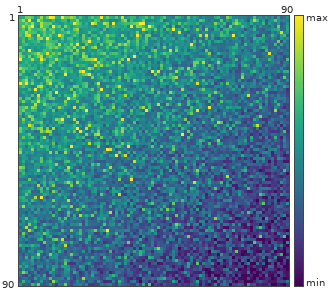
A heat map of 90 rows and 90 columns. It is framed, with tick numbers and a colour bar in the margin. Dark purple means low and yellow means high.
Grain: fine. Ninth with the highest average: top left. Slope: up to the top left. Mirror symmetry: none. Stripes: none. Ninth with the lowest average: bottom right.
